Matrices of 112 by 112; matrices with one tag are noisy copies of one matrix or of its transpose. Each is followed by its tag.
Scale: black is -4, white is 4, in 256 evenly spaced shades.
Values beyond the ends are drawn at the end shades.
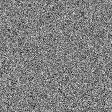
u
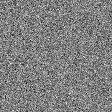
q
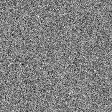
q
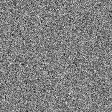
q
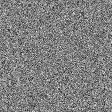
u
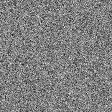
q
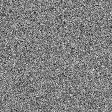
q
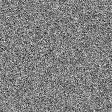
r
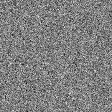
q
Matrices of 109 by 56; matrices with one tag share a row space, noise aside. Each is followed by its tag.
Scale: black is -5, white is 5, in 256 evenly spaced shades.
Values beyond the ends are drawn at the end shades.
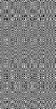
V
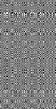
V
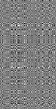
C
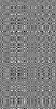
C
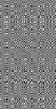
V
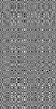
C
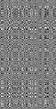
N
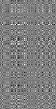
C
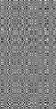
N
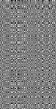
C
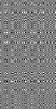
V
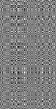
C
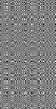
V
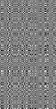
N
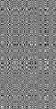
N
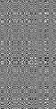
N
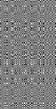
V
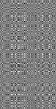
C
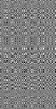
V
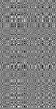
C
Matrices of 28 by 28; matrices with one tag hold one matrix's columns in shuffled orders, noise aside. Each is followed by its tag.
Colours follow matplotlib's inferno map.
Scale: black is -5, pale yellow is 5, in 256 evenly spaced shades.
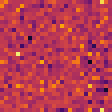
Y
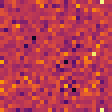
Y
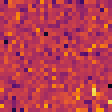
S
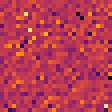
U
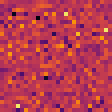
U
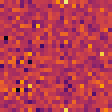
Y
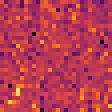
S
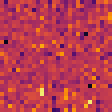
S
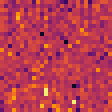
S
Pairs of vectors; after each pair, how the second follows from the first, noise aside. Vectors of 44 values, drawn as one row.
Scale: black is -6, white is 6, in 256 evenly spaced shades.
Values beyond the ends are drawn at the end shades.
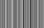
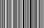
scaled up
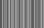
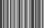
scaled up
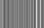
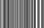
scaled up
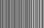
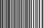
scaled up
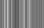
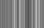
reversed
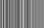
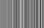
reversed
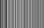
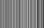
reversed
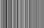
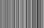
reversed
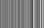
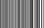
scaled up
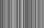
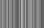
reversed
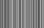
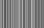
reversed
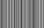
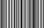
scaled up
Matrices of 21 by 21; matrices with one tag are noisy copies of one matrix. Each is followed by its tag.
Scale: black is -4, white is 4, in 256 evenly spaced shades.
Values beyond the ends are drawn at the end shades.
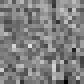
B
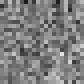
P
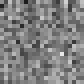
P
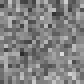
P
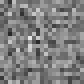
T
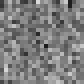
P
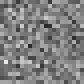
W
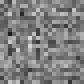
T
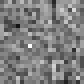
B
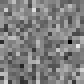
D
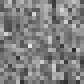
B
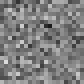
W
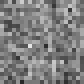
B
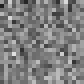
P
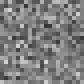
W
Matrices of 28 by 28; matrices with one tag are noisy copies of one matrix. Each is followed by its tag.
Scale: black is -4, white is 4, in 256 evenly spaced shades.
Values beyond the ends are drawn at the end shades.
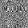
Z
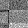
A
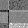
A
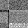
A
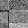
A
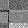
A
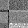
A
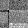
A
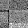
A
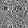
Z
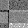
A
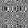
Z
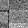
A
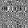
Z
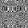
Z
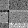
A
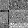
A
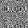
Z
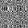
Z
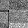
A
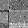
A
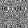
Z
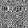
Z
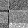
A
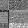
A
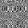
Z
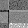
A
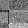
A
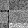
A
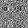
Z
